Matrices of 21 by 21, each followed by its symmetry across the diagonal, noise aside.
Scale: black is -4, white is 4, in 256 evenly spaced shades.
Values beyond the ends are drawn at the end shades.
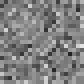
symmetric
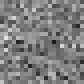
neither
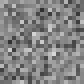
symmetric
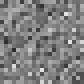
symmetric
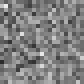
neither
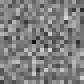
neither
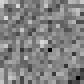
symmetric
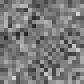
symmetric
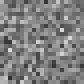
neither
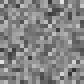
symmetric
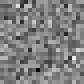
neither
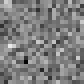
neither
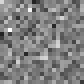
symmetric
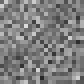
symmetric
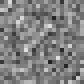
symmetric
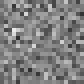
neither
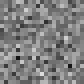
neither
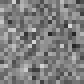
neither
